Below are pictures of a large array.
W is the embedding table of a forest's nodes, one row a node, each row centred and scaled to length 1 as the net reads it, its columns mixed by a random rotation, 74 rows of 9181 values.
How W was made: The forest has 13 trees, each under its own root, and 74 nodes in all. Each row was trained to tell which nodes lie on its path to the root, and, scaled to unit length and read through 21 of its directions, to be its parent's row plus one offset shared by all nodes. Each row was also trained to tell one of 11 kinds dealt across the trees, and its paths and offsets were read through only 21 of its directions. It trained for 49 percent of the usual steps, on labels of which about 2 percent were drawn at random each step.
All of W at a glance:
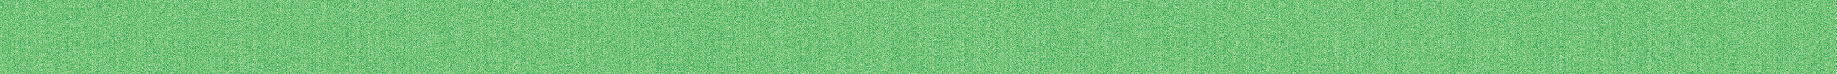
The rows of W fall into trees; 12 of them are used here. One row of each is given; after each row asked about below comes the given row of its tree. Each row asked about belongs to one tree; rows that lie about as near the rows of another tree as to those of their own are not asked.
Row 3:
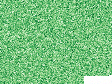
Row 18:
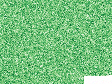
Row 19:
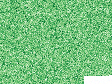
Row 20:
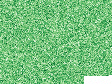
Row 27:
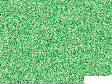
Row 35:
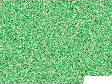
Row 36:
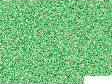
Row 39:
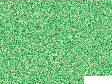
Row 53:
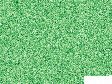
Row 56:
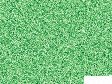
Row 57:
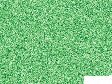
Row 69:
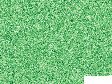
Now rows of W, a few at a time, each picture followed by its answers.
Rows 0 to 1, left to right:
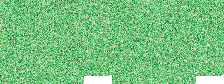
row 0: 35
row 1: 57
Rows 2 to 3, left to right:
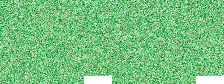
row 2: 27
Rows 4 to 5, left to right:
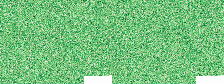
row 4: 39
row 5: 3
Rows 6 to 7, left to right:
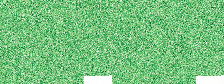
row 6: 3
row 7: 19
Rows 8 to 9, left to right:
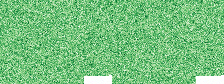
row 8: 53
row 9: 39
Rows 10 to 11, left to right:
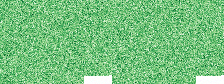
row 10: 57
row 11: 35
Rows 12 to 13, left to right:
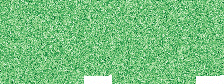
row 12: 69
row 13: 27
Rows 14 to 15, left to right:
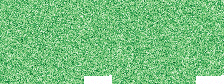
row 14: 53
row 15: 36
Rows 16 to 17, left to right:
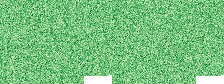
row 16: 3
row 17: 57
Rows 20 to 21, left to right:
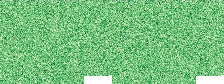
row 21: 56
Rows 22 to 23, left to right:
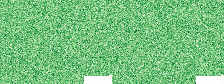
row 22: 69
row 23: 39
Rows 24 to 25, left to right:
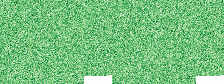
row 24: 53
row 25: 19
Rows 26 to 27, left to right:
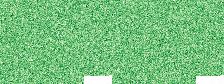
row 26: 18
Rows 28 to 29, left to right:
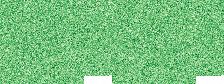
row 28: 36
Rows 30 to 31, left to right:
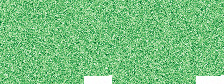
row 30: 39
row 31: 20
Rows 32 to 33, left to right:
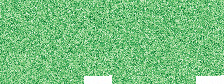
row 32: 19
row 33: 36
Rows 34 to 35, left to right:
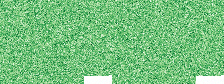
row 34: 20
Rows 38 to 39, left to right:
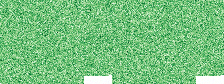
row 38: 53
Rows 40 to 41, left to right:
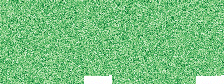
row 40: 53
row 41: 35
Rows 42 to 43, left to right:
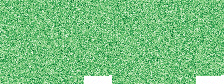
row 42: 35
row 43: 57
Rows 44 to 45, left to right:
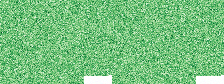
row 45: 57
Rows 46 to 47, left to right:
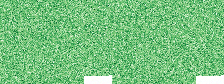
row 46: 39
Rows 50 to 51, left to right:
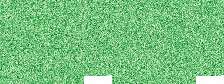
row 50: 19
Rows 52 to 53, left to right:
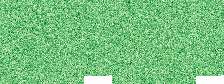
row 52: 56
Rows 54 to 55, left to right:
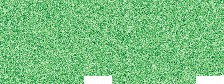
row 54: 39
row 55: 69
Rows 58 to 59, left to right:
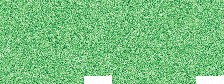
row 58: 36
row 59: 53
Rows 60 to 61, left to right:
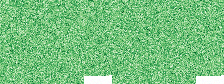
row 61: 56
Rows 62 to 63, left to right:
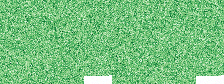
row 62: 19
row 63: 18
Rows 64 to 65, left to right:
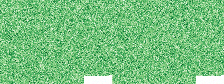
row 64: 69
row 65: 69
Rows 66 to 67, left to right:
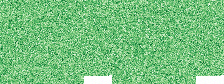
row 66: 53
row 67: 36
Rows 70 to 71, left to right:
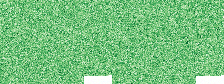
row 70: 18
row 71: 3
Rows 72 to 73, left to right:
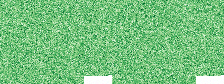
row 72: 20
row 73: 39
